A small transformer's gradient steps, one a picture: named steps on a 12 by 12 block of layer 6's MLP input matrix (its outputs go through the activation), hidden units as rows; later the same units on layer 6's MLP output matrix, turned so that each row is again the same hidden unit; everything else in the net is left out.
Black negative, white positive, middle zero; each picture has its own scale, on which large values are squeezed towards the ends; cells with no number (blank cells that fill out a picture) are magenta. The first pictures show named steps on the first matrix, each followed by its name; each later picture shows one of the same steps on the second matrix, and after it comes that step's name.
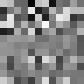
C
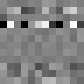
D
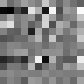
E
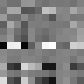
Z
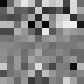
C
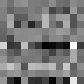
Z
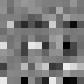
Z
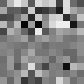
C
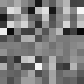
E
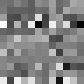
D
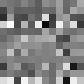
D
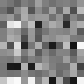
Z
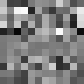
E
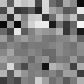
C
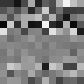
C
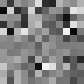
E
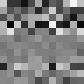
C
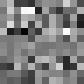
E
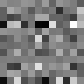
D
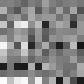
Z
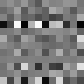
D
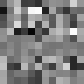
E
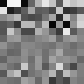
C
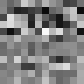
E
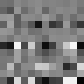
Z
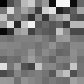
C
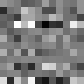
D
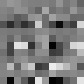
Z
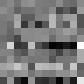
Z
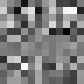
E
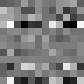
D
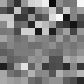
C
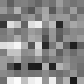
Z
